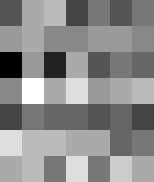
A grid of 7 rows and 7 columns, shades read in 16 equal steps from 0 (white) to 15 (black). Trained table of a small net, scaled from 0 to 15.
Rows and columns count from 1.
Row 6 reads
2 4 4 5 5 9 8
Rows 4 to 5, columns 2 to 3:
0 5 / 8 9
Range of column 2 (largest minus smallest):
8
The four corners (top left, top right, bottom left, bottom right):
10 8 5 5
